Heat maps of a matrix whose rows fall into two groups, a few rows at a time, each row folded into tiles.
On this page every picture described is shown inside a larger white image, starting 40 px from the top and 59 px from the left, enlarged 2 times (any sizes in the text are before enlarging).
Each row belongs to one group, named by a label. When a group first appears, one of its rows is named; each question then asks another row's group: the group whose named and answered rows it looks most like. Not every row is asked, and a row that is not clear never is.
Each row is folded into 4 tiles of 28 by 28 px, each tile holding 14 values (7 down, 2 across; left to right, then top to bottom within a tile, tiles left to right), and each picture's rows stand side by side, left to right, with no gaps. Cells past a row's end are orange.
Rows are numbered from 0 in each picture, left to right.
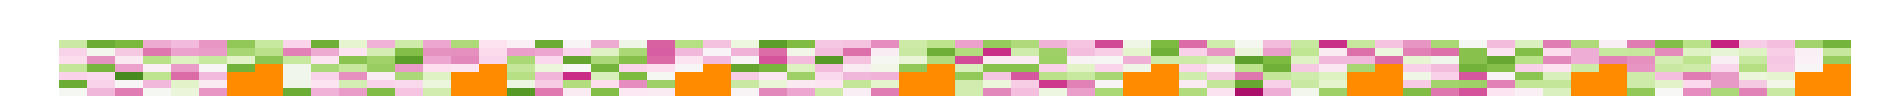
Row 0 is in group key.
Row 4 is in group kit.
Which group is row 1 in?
kit
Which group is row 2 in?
kit
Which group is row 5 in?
kit
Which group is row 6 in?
kit
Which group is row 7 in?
kit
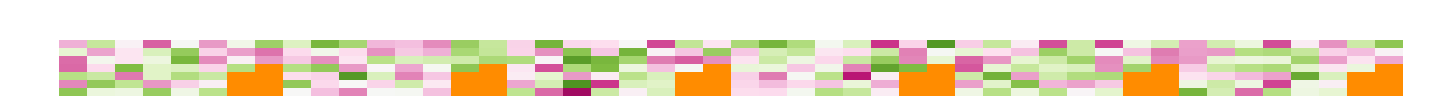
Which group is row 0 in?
kit
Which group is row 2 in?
kit
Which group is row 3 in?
key
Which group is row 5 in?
kit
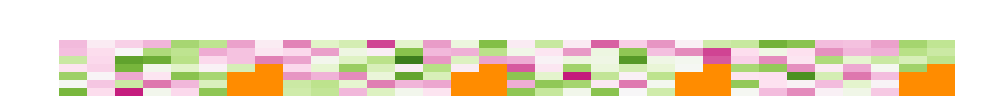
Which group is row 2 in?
kit
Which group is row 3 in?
key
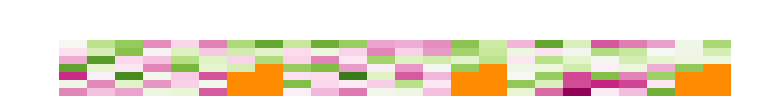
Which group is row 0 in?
key
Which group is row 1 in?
key
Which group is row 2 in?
kit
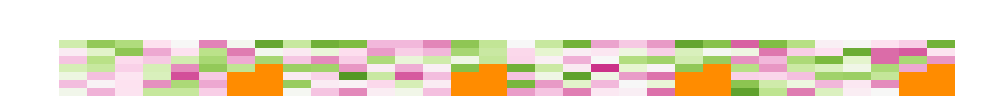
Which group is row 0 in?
key
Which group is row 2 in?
key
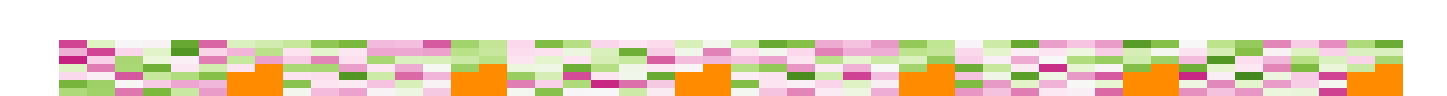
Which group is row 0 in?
kit
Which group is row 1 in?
key
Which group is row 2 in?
kit
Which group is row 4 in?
key
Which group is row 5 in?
key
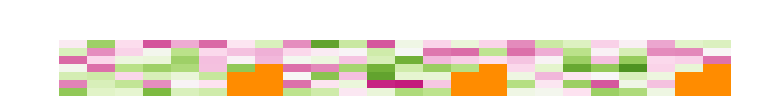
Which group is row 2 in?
kit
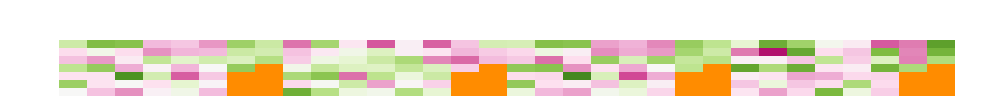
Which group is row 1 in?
kit
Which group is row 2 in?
key
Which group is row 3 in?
key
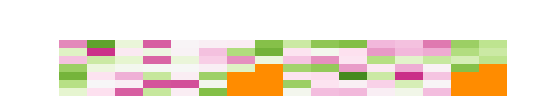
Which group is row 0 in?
kit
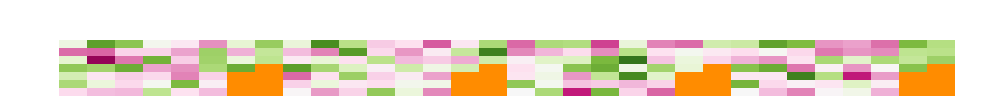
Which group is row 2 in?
kit
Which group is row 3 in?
key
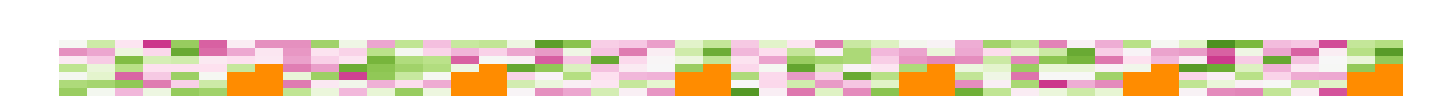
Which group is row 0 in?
kit
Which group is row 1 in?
kit
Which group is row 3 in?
kit
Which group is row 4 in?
kit
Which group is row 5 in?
key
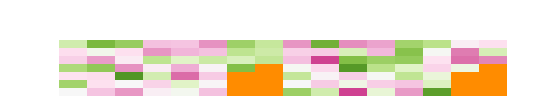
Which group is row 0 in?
key
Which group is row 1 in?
kit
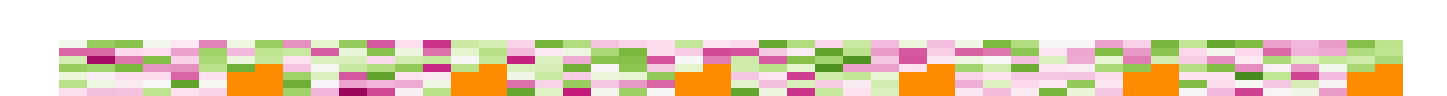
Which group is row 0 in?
key
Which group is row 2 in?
kit
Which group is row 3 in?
kit
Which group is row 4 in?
key
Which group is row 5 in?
key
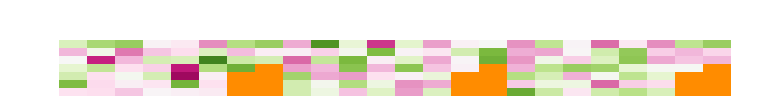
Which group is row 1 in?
kit
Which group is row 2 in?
kit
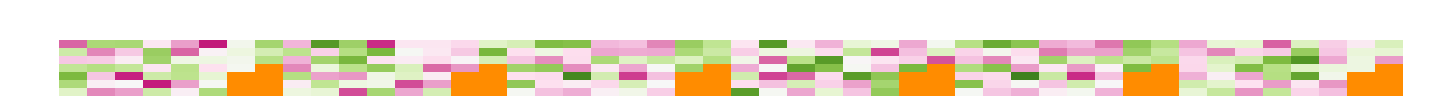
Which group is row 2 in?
key
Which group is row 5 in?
kit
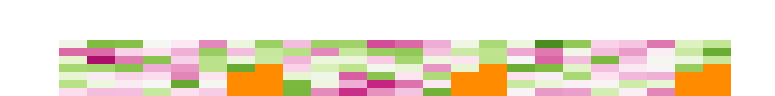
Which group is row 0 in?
key
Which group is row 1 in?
kit
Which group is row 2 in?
key
